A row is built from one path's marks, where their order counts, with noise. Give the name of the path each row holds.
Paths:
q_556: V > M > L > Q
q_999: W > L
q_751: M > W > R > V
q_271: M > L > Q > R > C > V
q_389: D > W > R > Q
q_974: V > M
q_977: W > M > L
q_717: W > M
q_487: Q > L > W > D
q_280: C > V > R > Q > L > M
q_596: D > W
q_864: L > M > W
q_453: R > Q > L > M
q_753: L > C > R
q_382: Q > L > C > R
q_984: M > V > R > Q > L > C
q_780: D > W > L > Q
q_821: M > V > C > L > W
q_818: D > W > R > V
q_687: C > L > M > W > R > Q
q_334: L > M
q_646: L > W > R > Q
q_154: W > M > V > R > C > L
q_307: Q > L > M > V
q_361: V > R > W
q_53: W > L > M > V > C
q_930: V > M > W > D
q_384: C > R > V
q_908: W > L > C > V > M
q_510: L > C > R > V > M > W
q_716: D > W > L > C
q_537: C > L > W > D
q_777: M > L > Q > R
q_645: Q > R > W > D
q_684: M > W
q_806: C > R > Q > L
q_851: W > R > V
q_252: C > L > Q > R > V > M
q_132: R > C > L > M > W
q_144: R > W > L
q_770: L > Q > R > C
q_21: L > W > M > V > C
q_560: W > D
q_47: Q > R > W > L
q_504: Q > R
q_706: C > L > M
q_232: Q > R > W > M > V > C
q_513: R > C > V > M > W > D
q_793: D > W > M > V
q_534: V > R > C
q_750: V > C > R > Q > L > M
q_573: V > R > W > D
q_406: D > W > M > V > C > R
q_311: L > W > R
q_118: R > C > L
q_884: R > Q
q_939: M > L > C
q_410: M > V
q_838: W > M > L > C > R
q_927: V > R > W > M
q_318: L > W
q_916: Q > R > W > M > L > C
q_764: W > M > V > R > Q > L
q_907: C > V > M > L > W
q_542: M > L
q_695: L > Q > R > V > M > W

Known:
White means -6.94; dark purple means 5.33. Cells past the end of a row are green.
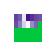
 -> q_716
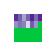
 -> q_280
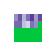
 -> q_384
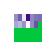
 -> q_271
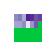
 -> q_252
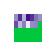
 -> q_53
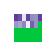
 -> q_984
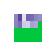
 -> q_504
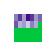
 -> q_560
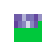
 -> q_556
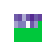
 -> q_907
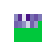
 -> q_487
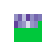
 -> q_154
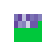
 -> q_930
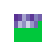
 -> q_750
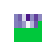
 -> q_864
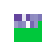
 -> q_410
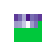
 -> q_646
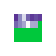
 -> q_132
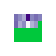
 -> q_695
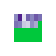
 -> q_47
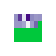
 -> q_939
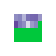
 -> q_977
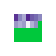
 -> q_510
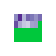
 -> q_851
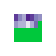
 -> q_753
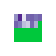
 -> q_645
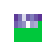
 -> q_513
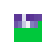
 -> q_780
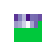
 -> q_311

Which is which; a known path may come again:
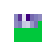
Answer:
q_382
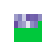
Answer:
q_838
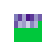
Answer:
q_560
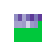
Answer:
q_806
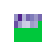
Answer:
q_851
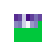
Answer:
q_596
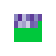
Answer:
q_573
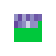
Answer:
q_764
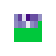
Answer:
q_307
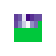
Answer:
q_716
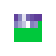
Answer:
q_144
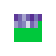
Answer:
q_280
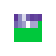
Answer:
q_132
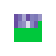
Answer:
q_974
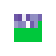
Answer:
q_410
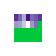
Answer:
q_646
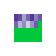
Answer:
q_750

